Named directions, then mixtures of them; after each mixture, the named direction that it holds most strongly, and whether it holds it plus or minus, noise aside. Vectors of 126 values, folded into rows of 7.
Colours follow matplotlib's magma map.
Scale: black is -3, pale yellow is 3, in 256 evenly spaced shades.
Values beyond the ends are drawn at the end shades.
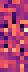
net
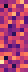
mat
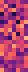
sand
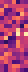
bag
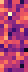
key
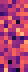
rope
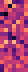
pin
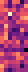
key, plus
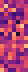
sand, plus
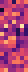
bag, minus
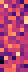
mat, minus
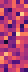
bag, plus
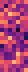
sand, minus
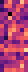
key, minus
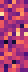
bag, plus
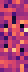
net, plus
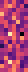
rope, minus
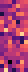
rope, plus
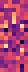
net, minus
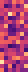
mat, plus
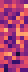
bag, plus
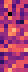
key, minus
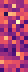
sand, minus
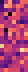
key, minus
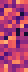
bag, minus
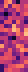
pin, plus
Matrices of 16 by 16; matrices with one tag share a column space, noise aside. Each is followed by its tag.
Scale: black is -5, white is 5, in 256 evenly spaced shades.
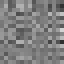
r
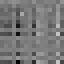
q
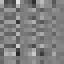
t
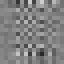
t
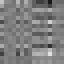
t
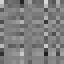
t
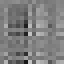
q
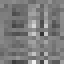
q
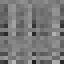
q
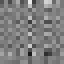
t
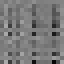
q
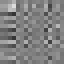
r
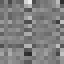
t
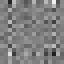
t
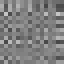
r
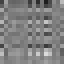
t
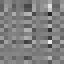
r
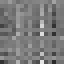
q
